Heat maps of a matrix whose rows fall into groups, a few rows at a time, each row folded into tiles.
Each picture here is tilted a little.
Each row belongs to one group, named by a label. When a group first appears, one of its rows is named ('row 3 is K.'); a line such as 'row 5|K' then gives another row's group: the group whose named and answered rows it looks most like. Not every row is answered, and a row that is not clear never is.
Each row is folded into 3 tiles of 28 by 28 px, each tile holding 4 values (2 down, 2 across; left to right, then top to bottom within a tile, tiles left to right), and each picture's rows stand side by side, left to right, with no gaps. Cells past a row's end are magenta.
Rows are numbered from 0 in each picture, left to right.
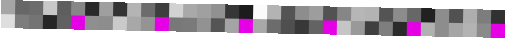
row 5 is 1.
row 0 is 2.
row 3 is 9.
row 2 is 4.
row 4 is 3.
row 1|1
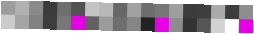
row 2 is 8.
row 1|9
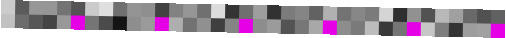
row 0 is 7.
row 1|9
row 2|2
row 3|8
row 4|2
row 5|3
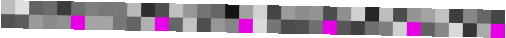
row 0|4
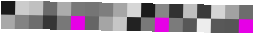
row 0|3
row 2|1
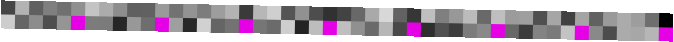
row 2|1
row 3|4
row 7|1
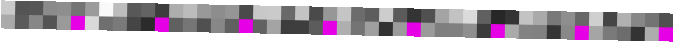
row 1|3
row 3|9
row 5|1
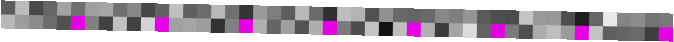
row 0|3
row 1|4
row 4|4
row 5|1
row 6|1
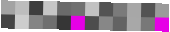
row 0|9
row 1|8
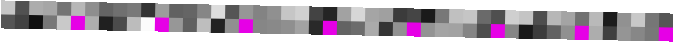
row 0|8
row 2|2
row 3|1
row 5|1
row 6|9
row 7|7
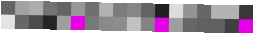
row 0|3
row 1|1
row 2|9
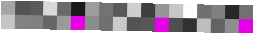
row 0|7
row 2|4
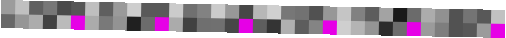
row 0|4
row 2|7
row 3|4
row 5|8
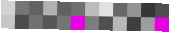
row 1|4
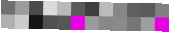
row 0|9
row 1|3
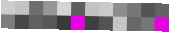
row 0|9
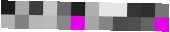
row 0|1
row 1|3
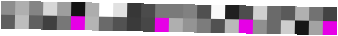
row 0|9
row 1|3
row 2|2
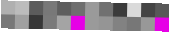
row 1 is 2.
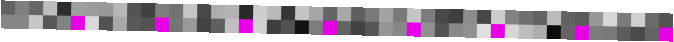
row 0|2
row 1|3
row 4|8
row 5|8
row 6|2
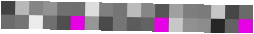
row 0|1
